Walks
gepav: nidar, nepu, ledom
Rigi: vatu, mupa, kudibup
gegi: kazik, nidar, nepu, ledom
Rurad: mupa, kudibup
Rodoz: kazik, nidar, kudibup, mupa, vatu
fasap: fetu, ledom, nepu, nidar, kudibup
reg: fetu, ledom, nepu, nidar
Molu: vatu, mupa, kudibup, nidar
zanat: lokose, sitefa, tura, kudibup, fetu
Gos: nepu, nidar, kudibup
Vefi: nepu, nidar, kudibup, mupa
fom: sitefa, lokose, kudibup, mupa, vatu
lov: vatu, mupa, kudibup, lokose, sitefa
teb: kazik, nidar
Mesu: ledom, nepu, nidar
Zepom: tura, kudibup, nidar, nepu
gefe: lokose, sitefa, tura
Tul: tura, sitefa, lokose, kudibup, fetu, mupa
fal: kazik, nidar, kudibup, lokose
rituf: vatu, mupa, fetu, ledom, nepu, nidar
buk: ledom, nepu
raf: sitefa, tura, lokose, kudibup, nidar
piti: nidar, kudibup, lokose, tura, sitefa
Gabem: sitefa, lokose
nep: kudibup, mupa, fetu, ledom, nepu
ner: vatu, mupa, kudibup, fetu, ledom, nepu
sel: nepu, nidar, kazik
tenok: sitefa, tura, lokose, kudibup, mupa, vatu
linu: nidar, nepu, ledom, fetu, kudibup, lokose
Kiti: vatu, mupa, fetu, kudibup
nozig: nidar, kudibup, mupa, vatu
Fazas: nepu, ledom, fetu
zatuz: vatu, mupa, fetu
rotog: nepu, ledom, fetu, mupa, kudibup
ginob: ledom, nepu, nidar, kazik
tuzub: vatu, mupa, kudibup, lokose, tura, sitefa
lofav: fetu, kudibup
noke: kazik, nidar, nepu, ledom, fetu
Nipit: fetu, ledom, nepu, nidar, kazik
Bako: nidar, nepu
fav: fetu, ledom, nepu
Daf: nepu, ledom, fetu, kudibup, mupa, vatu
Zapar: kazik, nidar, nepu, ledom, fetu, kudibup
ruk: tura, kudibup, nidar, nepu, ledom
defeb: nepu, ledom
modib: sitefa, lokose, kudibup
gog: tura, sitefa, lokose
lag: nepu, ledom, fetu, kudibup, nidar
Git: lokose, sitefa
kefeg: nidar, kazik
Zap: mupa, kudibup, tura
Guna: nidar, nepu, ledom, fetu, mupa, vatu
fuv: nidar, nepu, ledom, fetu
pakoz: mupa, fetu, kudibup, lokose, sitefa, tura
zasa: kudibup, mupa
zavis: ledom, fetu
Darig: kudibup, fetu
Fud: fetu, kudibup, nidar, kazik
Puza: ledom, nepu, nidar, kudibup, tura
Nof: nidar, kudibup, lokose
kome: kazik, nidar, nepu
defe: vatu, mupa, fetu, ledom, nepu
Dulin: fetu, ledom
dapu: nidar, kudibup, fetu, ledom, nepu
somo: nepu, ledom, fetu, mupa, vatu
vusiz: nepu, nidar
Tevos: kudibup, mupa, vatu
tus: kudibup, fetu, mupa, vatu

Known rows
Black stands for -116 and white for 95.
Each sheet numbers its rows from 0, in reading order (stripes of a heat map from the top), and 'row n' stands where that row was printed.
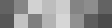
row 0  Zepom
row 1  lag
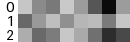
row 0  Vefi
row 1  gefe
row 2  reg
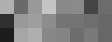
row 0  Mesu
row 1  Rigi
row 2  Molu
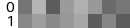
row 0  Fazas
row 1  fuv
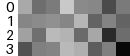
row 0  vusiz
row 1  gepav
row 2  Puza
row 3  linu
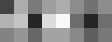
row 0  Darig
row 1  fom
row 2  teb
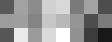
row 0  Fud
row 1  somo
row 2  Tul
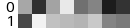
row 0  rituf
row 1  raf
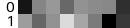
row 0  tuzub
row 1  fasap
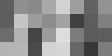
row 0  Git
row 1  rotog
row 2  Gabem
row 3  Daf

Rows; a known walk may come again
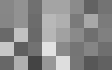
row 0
teb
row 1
kefeg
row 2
zavis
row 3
sel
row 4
Gabem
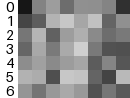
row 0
tuzub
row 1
pakoz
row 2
Fazas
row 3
fav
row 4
fuv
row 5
Tevos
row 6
kome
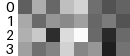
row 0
Dulin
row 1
gegi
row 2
fom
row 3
Gos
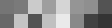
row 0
ruk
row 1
modib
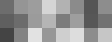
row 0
tus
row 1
zatuz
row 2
zanat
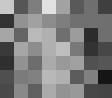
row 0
Nipit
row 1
Rigi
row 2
Puza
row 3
dapu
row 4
Nof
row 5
linu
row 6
fal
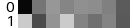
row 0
lov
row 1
ginob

